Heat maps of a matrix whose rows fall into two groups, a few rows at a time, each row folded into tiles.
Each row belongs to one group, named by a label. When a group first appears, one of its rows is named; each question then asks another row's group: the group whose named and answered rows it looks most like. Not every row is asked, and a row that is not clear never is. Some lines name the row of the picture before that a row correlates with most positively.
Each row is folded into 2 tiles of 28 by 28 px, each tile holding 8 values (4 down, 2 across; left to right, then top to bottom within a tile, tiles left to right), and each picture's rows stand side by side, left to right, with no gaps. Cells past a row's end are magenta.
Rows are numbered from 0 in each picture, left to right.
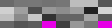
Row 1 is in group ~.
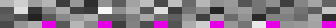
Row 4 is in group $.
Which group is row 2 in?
~
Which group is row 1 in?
~
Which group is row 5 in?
~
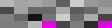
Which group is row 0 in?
$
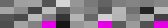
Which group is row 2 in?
~
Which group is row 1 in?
$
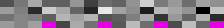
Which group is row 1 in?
~
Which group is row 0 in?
~
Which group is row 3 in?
~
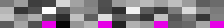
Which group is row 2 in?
$
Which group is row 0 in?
~
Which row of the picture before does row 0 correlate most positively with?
1
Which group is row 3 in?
$
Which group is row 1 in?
$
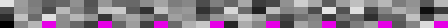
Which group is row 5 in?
~
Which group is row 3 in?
$
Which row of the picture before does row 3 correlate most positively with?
2
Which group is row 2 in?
~
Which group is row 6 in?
$
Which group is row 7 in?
$
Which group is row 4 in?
~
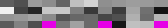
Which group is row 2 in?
$
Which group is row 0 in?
~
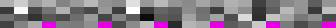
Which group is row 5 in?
~
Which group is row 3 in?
$
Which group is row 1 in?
~
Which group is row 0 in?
$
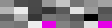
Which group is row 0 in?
$
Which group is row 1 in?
$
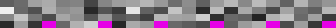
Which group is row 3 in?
~
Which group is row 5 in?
~
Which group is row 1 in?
$
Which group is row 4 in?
$
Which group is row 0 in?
~
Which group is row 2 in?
$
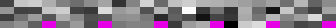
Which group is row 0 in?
~
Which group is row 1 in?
~
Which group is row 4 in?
$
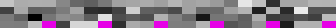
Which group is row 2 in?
$
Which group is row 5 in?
$
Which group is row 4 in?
~
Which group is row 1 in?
$
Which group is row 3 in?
$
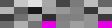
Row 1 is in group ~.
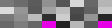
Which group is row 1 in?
~
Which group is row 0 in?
~
